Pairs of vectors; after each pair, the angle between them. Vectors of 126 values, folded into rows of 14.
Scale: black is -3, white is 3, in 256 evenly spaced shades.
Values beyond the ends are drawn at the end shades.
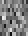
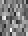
nearly parallel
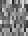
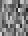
partly aligned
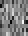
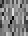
nearly parallel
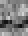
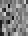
orthogonal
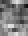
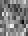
partly aligned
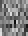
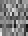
nearly parallel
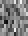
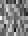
nearly opposite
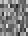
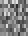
nearly parallel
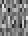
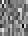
partly opposed
